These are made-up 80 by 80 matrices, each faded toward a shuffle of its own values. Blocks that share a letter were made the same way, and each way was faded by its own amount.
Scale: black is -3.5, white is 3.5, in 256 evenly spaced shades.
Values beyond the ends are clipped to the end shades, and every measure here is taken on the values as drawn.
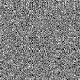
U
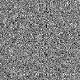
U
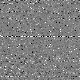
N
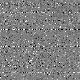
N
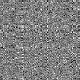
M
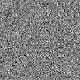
U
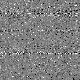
N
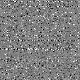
N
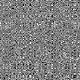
M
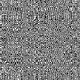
M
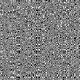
M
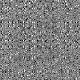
M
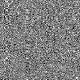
U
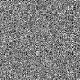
U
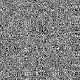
U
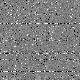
N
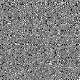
N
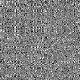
M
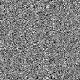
U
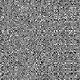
M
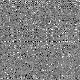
N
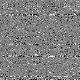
N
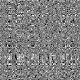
M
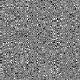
M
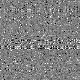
N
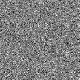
U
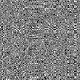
M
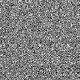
U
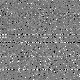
N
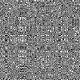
M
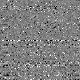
N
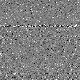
N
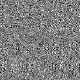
U
